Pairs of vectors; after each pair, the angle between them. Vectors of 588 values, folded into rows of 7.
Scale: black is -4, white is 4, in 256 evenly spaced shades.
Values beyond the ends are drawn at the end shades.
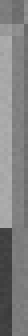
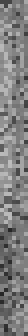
partly aligned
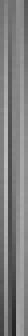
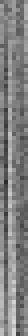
nearly opposite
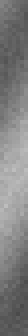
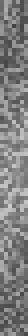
partly aligned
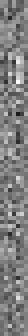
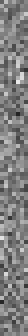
partly aligned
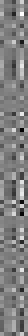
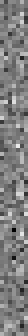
partly aligned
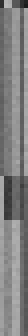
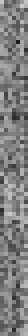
partly opposed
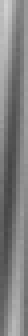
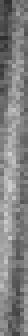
nearly opposite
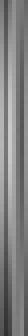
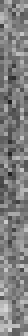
partly opposed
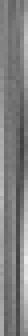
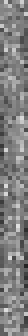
partly opposed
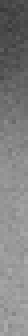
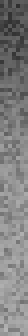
nearly parallel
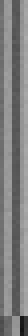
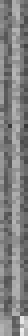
nearly opposite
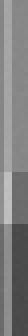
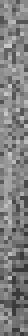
partly aligned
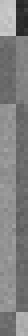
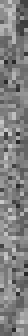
partly aligned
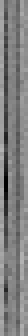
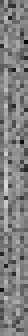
partly opposed
